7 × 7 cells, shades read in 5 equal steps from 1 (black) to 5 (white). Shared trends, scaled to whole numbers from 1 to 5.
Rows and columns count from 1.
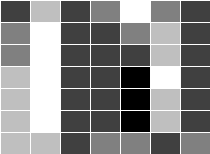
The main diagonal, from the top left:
2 5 2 2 1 4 3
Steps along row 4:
up down same down up down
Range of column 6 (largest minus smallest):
3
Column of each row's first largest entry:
5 2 2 2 2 2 1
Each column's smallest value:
2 4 2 2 1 2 2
